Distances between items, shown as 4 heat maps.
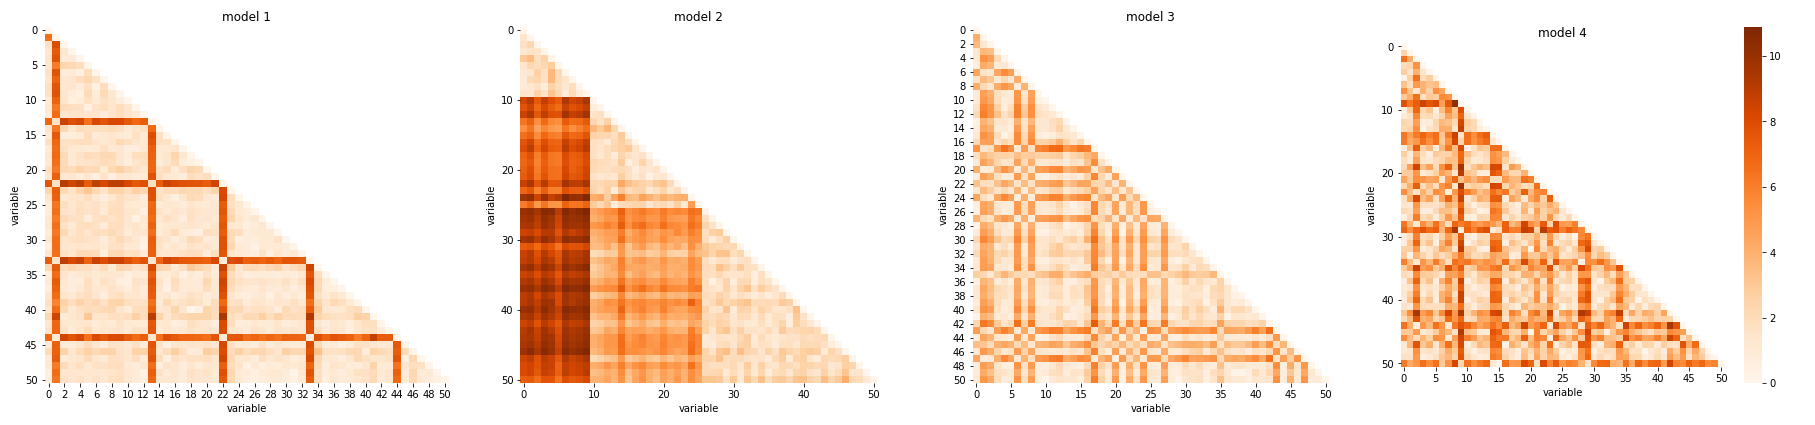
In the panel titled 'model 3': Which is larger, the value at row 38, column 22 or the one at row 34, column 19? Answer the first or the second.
the first
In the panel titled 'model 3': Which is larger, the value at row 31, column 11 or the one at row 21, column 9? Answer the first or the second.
the first
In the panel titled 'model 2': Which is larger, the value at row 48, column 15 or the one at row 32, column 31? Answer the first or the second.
the first
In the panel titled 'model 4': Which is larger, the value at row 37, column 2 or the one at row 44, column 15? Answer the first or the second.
the first
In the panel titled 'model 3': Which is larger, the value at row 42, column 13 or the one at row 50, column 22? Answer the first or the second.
the second
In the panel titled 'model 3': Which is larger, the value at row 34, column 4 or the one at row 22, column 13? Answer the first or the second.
the second
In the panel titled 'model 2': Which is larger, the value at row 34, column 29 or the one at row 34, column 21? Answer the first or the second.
the second
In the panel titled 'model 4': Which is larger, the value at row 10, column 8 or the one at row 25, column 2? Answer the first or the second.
the second
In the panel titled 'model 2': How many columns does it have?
51
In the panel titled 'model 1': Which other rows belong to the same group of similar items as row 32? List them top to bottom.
0, 2, 3, 4, 5, 6, 7, 8, 9, 10, 11, 12, 14, 15, 16, 17, 18, 19, 20, 21, 23, 24, 25, 26, 27, 28, 29, 30, 31, 34, 35, 36, 37, 38, 39, 40, 41, 42, 43, 45, 46, 47, 48, 49, 50
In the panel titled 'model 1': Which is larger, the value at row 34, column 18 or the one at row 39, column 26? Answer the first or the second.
the first
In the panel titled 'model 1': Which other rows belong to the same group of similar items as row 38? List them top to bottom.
0, 2, 3, 4, 5, 6, 7, 8, 9, 10, 11, 12, 14, 15, 16, 17, 18, 19, 20, 21, 23, 24, 25, 26, 27, 28, 29, 30, 31, 32, 34, 35, 36, 37, 39, 40, 41, 42, 43, 45, 46, 47, 48, 49, 50
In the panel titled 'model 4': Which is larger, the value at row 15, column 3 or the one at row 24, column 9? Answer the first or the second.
the second
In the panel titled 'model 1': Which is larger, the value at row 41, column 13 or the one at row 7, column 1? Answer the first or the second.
the first
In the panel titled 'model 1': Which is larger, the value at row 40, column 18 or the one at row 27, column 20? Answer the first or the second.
the second
